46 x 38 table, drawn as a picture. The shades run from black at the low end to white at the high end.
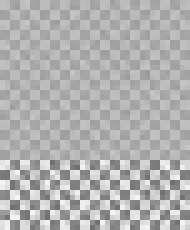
On average the colour sits 70% of the way up the scale. The top part is calmer, up to a seam about 70% of the way down. No overall slope runs across the table. The field is checkered.
